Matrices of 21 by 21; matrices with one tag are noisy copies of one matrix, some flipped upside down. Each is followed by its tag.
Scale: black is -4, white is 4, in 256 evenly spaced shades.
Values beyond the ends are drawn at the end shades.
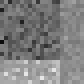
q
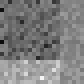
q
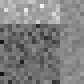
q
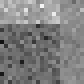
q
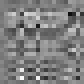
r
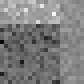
q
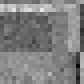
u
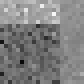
q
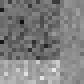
q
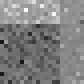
q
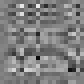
r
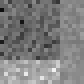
q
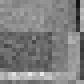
u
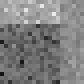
q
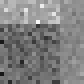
q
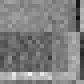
u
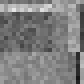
u
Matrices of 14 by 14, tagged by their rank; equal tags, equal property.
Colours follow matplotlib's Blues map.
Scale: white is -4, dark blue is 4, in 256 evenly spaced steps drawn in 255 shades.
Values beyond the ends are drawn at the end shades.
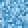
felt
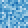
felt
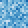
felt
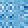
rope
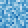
felt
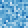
felt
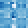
rope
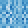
rope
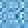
rope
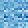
rope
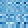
rope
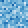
felt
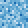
felt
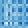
rope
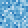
felt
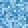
felt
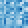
rope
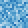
felt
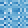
rope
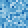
felt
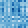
rope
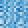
rope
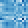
rope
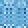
rope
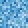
felt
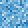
felt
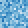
felt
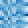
rope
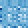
rope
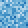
felt
